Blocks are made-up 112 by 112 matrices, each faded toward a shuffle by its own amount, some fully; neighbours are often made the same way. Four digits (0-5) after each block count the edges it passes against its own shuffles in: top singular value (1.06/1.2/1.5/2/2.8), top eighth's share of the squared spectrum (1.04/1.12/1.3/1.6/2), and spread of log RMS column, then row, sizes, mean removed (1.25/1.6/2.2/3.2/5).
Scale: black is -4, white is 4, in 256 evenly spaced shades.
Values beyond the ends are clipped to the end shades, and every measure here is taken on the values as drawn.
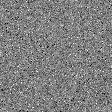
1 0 0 0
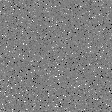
0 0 0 0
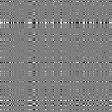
5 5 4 4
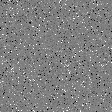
0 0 0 0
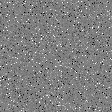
2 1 0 0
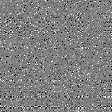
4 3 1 2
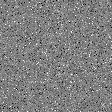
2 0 0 0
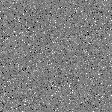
1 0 0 0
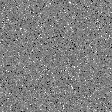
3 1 0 0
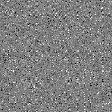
4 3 2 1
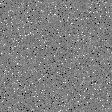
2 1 0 0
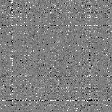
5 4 2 3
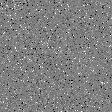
1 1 0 0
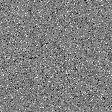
2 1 0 0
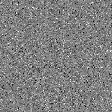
3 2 1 1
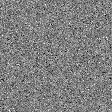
0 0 0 0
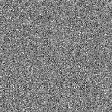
3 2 1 1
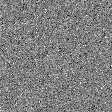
2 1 0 0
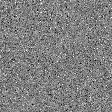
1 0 0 0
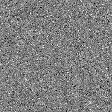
3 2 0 0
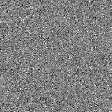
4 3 1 1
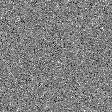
2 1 0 0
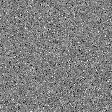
2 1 0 0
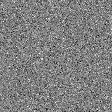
2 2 0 0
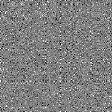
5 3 2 2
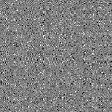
4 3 2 2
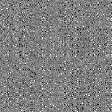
5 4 3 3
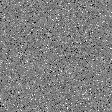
0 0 0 0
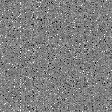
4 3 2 0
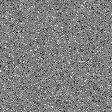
3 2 1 0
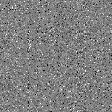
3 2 1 1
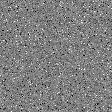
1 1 0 0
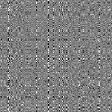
5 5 4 3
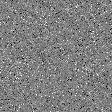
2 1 0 0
